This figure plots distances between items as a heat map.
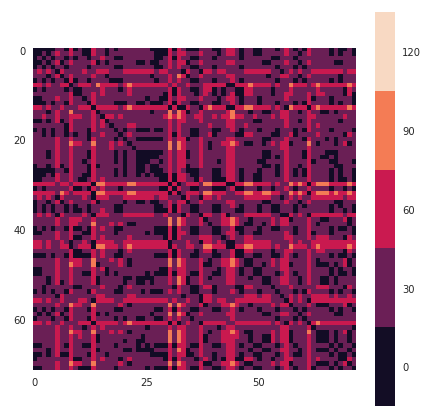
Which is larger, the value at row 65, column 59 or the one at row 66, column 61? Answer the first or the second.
the second
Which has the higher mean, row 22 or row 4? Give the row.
22
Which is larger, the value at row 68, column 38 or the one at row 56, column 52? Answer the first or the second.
the second
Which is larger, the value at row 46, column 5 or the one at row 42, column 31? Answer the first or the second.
the first
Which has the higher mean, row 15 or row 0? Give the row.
15
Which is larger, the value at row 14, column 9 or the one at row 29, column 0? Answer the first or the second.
the first
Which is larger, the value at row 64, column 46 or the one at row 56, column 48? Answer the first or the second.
the second
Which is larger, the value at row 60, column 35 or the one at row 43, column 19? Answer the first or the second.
the second
